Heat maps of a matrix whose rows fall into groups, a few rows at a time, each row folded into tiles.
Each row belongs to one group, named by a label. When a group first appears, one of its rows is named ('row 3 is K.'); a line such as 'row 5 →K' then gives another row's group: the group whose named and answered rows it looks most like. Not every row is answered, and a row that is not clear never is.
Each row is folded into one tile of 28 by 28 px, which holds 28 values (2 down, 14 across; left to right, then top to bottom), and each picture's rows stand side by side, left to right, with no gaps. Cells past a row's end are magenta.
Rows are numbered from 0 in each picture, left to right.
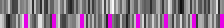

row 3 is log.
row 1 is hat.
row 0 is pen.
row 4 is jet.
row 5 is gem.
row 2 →pen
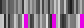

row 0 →gem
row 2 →pen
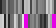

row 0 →gem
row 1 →jet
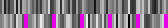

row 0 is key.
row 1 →hat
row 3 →gem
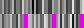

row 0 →log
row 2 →gem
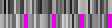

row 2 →log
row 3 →hat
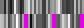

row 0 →gem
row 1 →jet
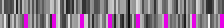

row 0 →key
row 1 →log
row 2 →pen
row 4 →jet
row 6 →jet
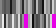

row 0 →gem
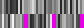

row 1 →jet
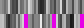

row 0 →pen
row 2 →jet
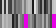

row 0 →log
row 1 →hat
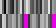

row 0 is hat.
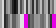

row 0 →pen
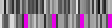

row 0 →hat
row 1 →log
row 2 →hat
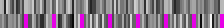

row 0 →hat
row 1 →jet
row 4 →log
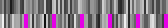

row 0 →gem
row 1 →gem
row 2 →log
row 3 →pen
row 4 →key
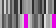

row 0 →jet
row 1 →pen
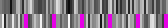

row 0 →gem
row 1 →key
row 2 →pen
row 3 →gem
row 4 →key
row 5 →hat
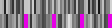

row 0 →hat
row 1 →jet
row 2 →hat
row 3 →log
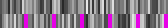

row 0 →log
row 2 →key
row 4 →jet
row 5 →pen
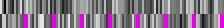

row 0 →hat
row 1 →hat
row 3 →hat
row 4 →jet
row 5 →key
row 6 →jet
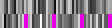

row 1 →pen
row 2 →jet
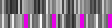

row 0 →key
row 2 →jet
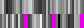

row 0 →key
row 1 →key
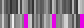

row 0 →key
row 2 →log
